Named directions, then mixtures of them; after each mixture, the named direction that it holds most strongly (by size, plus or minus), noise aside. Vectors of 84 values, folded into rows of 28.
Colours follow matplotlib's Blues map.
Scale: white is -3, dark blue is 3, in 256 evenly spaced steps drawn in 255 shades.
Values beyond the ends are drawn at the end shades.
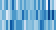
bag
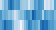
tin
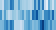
tin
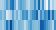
bag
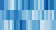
tin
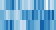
tin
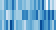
bag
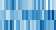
bag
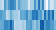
tin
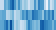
tin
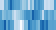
tin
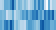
tin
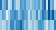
bag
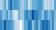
tin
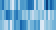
tin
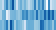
bag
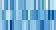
bag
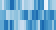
tin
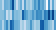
bag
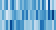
bag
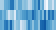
tin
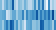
bag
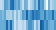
tin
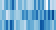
bag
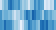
tin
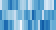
tin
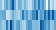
bag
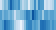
tin
